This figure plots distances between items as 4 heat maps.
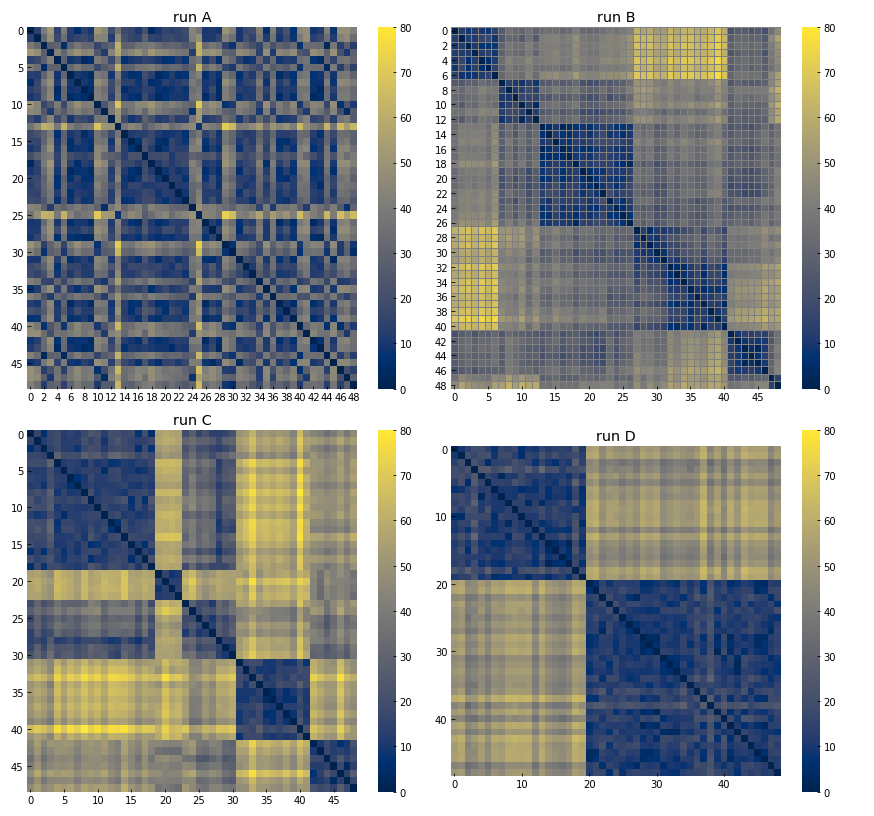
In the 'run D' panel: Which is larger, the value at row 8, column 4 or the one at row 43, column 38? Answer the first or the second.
the second
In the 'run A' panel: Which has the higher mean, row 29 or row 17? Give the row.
29
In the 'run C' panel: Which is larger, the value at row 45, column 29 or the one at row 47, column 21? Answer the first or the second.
the second
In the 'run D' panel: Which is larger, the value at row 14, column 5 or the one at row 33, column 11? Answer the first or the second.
the second
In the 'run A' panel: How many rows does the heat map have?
49
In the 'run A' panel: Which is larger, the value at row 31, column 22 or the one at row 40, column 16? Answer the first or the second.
the second
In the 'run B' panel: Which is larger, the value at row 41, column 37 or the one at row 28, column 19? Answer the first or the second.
the first
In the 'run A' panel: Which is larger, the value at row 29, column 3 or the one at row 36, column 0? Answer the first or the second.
the second
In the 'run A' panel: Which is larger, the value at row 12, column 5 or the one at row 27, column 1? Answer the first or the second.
the first
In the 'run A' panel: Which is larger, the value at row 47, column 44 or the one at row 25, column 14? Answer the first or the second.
the second
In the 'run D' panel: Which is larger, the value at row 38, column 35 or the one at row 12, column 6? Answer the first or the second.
the first
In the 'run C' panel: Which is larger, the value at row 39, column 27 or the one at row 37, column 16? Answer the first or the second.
the second
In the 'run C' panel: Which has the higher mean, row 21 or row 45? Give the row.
21
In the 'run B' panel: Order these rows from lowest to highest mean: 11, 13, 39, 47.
13, 11, 47, 39
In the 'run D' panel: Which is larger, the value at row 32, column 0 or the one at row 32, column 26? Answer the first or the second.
the first
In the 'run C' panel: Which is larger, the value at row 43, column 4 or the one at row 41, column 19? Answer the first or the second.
the second
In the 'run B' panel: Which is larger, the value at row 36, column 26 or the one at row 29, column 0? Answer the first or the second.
the second
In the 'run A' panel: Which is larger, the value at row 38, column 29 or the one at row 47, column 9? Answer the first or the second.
the second
